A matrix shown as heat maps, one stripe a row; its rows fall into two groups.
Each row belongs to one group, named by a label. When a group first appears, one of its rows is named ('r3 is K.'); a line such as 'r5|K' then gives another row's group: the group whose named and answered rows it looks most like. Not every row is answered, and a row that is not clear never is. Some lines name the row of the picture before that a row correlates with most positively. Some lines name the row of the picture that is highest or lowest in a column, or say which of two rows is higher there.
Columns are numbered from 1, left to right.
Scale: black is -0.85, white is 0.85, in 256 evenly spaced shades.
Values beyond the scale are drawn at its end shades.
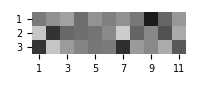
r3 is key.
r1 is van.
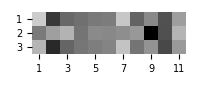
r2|van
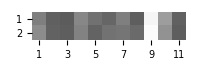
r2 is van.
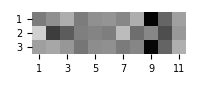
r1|van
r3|van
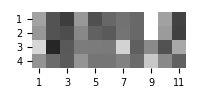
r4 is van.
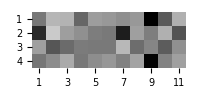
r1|van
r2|key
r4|van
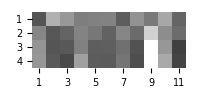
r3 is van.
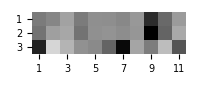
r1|van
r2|van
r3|key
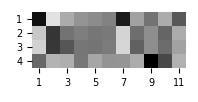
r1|key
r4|van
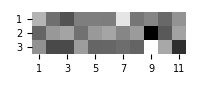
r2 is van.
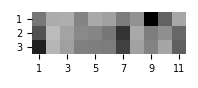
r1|van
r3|key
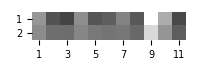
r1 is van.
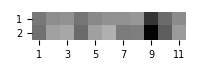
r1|van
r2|van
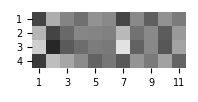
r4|key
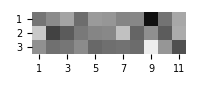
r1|van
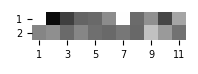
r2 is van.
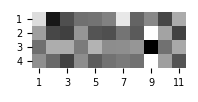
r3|van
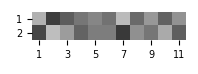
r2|key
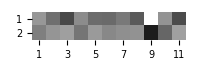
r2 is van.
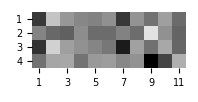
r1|key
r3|key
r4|van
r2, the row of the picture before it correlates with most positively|1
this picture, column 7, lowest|3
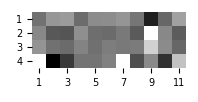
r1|van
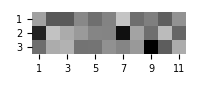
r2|key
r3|van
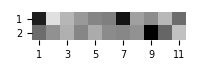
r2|van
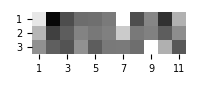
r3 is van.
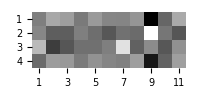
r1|van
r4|van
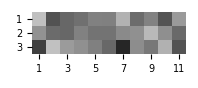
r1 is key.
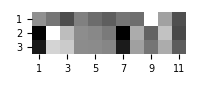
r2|key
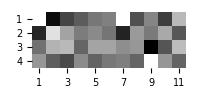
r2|key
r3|van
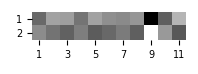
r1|van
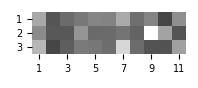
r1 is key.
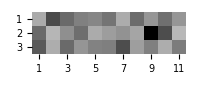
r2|van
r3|key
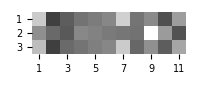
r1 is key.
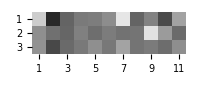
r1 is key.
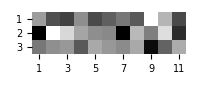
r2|key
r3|van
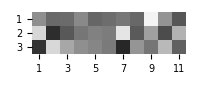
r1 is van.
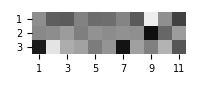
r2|van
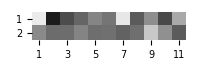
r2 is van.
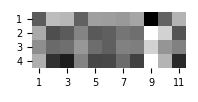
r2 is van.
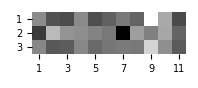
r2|key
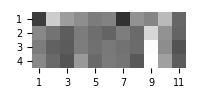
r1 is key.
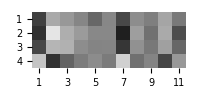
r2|key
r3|key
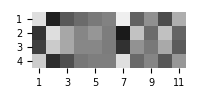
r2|key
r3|key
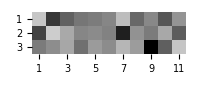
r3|van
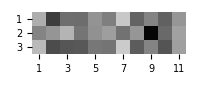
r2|van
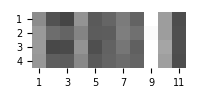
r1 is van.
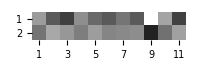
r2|van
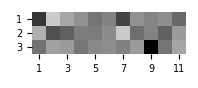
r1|key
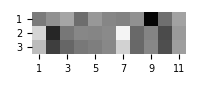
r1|van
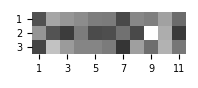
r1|key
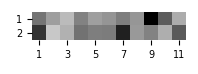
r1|van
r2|key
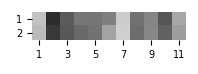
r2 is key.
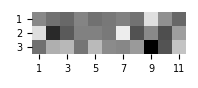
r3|van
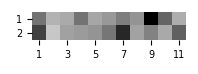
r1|van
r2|key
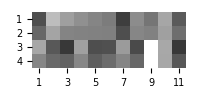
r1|key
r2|key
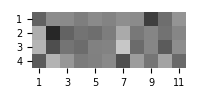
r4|key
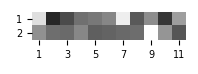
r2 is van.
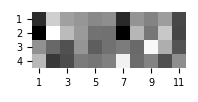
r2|key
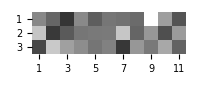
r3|key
